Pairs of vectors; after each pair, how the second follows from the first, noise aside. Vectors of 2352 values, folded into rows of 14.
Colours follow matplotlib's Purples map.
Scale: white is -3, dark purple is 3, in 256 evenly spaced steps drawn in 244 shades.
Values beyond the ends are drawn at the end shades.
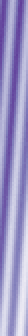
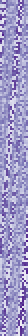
sign-scrambled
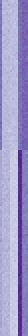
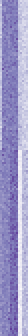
negated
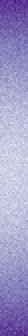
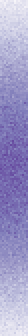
negated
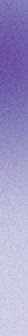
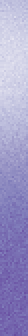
negated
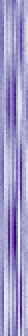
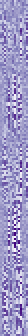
sign-scrambled
